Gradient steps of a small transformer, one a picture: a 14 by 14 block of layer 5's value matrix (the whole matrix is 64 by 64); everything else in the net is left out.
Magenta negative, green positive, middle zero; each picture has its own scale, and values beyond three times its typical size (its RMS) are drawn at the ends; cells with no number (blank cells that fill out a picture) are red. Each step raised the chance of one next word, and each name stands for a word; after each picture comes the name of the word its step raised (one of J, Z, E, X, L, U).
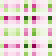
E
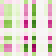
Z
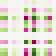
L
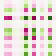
E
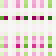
E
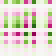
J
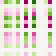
J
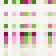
J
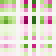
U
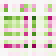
U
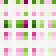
J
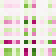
L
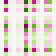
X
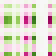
Z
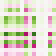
U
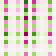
X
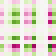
Z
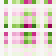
J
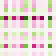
E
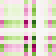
Z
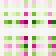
Z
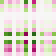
X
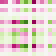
X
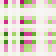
X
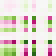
L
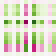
Z
